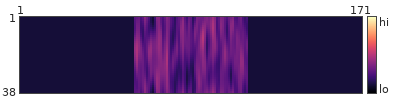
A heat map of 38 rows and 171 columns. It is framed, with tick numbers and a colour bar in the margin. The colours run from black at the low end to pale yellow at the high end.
The table splits into one row of 3 panels. Panel 1,1: very low, flat. Panel 1,2: low, streaked downward. Panel 1,3: very low, flat.
